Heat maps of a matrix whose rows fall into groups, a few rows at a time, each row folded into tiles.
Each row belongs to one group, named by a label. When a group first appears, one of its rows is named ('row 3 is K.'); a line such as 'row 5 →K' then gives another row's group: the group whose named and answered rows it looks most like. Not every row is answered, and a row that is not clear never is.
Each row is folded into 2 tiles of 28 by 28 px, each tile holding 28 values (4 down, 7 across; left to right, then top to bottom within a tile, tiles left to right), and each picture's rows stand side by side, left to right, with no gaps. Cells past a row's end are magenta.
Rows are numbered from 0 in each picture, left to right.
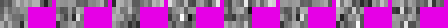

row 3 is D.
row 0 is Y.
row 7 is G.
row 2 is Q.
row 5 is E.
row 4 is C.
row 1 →E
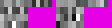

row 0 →G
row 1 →E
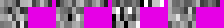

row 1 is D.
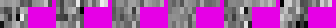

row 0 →E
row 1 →C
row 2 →C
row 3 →Y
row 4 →C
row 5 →Q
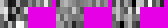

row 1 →Q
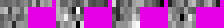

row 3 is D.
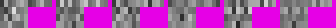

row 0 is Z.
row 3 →D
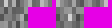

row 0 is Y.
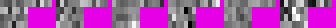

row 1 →Y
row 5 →Z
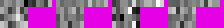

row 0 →Z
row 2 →C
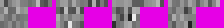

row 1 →G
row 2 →E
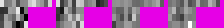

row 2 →E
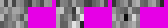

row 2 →D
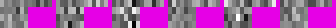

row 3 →Y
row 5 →Z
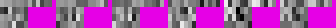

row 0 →G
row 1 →E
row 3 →G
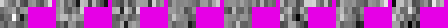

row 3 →Q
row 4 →G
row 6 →Q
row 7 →Q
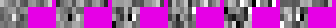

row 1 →D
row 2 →E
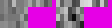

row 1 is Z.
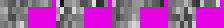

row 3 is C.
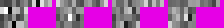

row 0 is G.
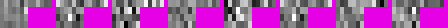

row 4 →Z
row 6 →Y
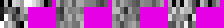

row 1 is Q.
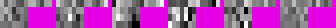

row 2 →Q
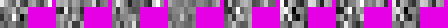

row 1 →G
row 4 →Z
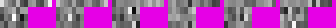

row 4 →E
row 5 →G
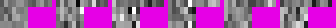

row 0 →Z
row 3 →C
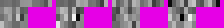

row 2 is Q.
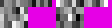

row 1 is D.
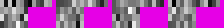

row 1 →Y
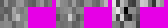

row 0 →Z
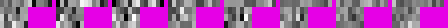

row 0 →G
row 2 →D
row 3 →Z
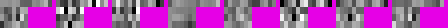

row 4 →Z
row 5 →D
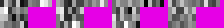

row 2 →G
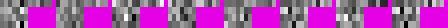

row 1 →Q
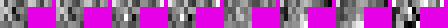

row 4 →Z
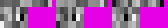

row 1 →E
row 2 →D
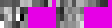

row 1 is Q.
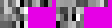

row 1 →E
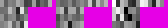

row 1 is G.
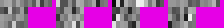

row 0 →G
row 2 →Y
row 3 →E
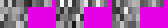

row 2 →Z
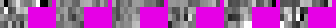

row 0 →Y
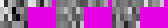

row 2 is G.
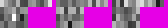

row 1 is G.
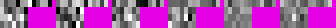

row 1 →C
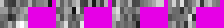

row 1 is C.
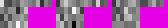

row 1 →Q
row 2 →Z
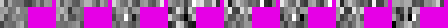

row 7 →E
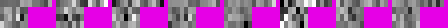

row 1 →C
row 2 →D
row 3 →E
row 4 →Q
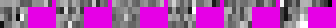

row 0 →E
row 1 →G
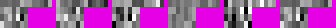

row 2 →E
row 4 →C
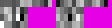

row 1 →D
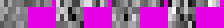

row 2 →D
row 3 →Q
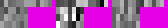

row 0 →Y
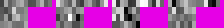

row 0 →Z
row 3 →Y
